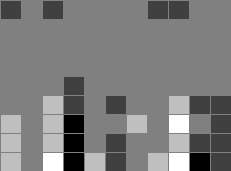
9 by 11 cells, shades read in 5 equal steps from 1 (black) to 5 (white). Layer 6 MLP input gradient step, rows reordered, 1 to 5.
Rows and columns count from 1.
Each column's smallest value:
2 3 2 1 3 2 3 2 2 1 2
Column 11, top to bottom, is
3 3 3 3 3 2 2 2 2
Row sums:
29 33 33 33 32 31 35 31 34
